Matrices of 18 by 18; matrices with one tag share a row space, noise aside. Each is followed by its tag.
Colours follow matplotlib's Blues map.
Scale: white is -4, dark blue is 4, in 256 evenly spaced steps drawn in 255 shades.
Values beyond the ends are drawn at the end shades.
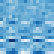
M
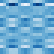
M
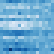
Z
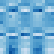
M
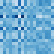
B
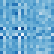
B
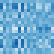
B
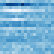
Z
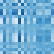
B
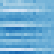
Z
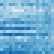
Z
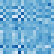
B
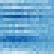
Z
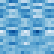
M
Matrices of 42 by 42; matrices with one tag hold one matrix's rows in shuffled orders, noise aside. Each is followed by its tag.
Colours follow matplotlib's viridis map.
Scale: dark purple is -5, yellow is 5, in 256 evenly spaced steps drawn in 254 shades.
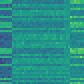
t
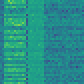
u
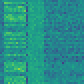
u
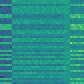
t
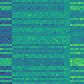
t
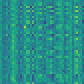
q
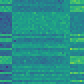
t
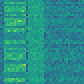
u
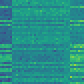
t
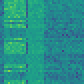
u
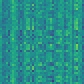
q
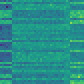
t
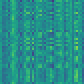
q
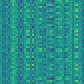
q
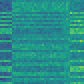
t
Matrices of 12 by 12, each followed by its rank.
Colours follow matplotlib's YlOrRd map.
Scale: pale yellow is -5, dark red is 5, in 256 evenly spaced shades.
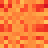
two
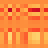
one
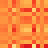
one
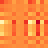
one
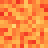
full rank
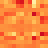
two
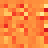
two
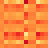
one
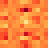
two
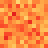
full rank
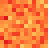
full rank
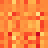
two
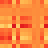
one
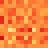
two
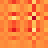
one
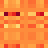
one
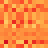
two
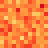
full rank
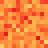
full rank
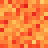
full rank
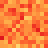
full rank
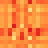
two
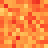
full rank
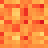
two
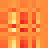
one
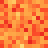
full rank
